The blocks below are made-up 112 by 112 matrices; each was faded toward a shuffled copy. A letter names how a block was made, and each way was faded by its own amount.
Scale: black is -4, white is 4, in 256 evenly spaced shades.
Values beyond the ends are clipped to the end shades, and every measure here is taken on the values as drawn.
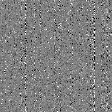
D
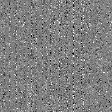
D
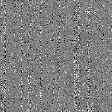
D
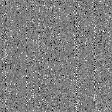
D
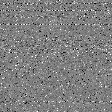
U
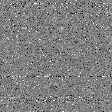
U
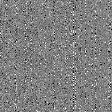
D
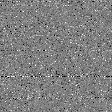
U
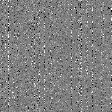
D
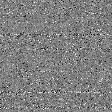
U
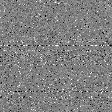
U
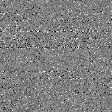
U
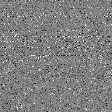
U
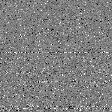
U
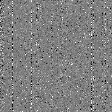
D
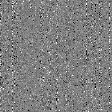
D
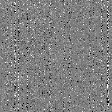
D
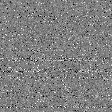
U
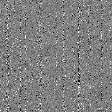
D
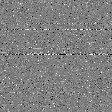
U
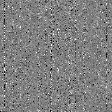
D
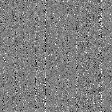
D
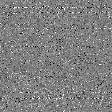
U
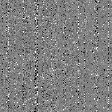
D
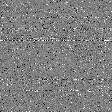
U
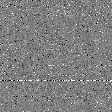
U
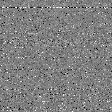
U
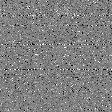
U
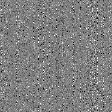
D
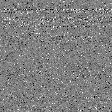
U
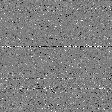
U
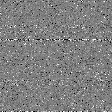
U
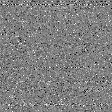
U
